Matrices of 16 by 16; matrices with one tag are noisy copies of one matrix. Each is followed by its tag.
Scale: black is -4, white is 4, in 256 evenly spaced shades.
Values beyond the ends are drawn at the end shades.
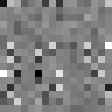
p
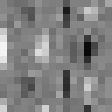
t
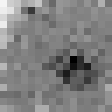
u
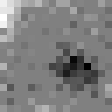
u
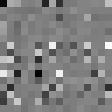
p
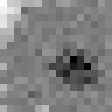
u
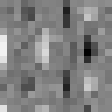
t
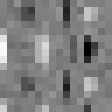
t
